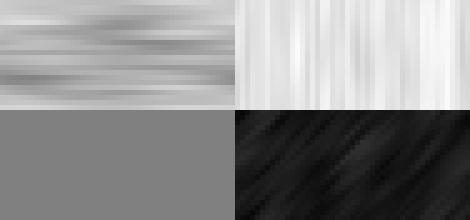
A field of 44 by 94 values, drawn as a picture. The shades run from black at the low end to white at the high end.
The table splits into 2 rows of 2 panels. Panel 1,1: high, streaked across. Panel 1,2: very high, streaked downward, faint in contrast. Panel 2,1: middling, flat. Panel 2,2: very low, slanting up to the right, faint in contrast.
